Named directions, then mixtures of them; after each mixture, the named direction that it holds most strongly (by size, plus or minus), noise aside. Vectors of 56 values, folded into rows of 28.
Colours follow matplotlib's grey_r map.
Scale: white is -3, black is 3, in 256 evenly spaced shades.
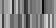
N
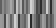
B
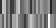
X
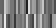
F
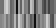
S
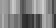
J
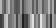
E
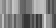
J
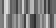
S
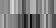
J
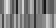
S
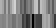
J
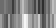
J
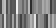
X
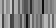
N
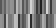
B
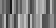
B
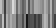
J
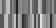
E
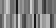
S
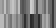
J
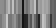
J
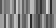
B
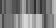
J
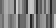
B
